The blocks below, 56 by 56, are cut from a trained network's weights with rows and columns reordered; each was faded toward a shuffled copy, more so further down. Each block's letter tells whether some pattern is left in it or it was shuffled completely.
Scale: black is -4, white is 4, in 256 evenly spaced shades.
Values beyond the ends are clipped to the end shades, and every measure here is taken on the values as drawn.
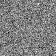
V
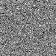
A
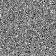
V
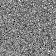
V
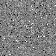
A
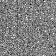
A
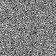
V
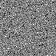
V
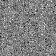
A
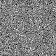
V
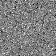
V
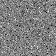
V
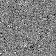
V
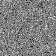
V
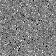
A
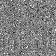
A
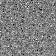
A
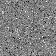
V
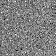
V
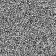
V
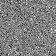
V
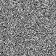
V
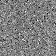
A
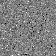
V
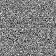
A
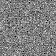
A
